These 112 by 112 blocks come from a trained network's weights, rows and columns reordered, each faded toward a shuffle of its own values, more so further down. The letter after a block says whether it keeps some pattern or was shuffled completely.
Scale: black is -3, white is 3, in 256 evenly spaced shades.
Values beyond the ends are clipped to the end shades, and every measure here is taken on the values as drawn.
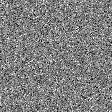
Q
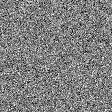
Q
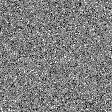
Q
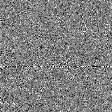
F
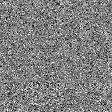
F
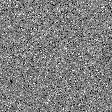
Q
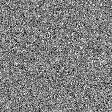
Q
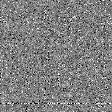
F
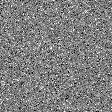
Q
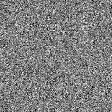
F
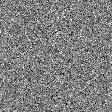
Q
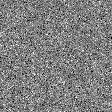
Q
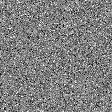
Q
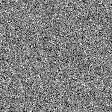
Q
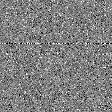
F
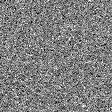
Q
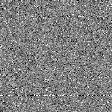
F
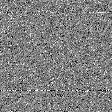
F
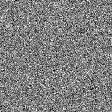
F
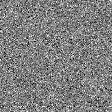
F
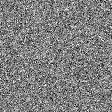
Q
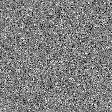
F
